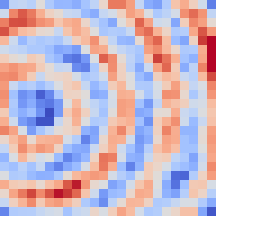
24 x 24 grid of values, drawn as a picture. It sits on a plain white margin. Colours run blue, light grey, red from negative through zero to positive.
The top right is the ninth with the highest average. Concentric rings centre on the middle left. On average the colour sits 50% of the way up the scale.
